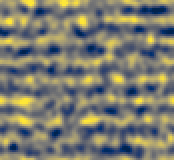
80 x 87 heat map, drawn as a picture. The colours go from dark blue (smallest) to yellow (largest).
Histogram: bell-shaped. Stripes: horizontal, repeating 8 times. Lone odd cells: none. Slope: none. Seam: none. Average level on the scale: 50%.
